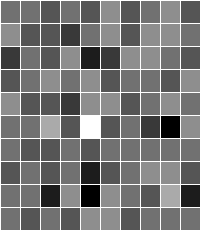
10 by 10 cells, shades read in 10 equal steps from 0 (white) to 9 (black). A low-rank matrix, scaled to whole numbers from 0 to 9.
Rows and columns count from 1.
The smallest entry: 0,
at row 6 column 5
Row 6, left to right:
5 5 3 6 0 6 5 7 9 4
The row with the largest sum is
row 9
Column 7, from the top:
6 6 4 5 6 5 5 5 5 6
